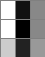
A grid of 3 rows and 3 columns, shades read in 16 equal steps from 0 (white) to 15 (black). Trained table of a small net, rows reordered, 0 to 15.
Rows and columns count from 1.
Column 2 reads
14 15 13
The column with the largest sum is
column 2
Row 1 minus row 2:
0 -1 0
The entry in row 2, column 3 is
7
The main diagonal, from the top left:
0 15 6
